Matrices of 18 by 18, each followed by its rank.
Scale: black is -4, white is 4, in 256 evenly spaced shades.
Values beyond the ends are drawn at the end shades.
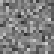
full rank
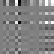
one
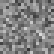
full rank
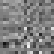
three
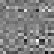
three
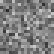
full rank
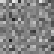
three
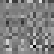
three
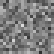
full rank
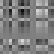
one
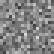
full rank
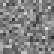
full rank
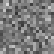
full rank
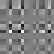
one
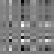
one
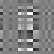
one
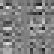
three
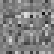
three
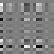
one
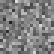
full rank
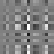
one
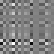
one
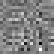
three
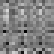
three
